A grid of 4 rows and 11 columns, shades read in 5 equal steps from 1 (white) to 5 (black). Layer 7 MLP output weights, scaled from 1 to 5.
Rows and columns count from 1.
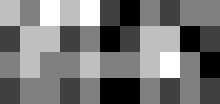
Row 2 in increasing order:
2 2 2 2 3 4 4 4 4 5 5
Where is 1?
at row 1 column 3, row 1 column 5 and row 3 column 9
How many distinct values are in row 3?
4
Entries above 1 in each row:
9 11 10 11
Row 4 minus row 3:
1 1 0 1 1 2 2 1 3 0 -1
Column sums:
13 10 9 13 9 17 17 10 11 14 16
